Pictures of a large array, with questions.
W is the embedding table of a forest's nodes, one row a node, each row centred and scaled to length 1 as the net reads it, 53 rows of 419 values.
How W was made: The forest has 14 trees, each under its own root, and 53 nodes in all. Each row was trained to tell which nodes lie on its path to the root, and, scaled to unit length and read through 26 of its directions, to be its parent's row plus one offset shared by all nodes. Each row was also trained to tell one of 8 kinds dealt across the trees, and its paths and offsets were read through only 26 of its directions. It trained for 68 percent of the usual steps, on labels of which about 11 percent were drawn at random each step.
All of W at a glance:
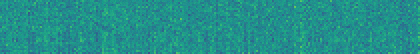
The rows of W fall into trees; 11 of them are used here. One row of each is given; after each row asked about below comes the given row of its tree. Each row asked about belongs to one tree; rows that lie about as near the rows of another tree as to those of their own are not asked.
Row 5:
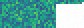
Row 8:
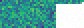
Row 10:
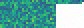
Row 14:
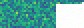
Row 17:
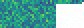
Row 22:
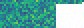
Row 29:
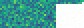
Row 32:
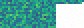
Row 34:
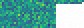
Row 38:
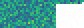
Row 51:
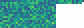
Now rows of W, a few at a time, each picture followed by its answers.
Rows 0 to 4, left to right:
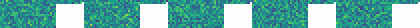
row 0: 8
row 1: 22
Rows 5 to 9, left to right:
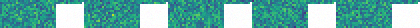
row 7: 17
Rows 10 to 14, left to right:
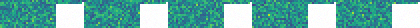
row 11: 10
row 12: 34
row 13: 14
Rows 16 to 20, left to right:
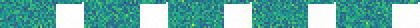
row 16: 5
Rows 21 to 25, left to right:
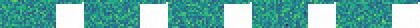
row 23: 8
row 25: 10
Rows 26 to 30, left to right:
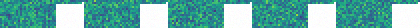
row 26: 10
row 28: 38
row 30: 34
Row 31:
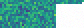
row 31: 5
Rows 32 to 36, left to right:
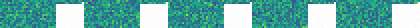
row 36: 29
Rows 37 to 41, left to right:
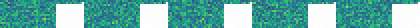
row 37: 22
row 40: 22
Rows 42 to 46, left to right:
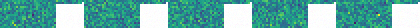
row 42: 29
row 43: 14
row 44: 29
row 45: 17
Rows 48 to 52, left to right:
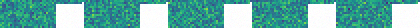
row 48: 14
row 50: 8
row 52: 32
